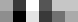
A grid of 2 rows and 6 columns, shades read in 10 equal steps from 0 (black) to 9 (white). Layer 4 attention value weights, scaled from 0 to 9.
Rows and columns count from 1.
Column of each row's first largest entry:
3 3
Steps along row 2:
down up down up up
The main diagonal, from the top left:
6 0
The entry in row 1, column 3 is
9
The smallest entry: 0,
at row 2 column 2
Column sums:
11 2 17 5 11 13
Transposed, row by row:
6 5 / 2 0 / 9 8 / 3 2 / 7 4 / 7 6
